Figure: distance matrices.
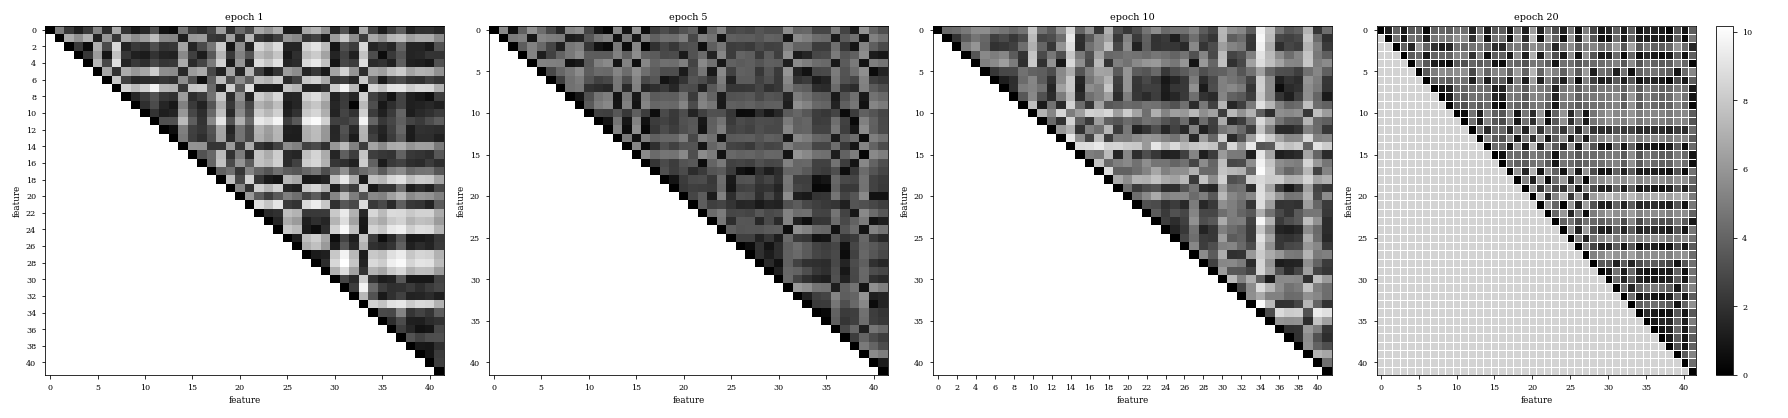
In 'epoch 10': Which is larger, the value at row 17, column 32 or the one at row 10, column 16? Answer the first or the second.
the second
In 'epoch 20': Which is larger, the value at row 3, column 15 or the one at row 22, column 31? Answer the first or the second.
the second
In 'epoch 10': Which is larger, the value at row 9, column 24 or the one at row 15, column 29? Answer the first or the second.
the first
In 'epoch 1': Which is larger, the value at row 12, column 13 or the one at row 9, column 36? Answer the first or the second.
the second
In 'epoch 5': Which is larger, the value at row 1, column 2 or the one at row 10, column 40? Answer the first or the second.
the first
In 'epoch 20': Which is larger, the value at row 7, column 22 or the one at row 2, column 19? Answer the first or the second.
the first
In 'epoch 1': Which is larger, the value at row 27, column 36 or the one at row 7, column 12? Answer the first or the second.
the first
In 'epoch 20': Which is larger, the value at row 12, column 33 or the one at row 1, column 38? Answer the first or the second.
the first
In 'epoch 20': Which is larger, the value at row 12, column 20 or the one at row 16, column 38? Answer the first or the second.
the first
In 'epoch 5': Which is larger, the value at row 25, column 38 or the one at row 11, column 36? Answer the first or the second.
the second
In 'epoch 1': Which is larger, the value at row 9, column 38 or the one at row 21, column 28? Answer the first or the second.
the second
